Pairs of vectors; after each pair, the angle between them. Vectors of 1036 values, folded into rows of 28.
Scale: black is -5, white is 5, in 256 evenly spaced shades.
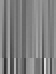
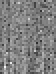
partly opposed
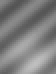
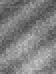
nearly parallel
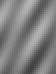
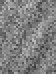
partly aligned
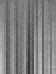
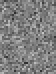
orthogonal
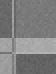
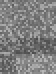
partly opposed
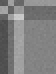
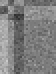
nearly opposite
